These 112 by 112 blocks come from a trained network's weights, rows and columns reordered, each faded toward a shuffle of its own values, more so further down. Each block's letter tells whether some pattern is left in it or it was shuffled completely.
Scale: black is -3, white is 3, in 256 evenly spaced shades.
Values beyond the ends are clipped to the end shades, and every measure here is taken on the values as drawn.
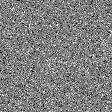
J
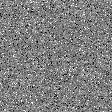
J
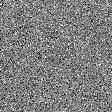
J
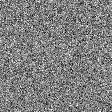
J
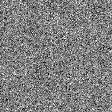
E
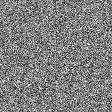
J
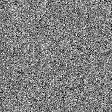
E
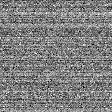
E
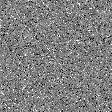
J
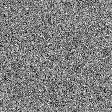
J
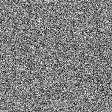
J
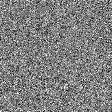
E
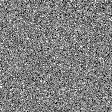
J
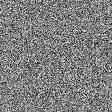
J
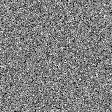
J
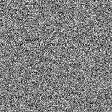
E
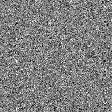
E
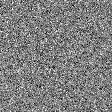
J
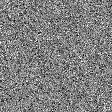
J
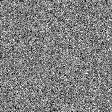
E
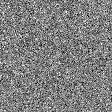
J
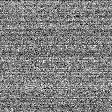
E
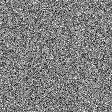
J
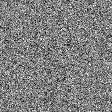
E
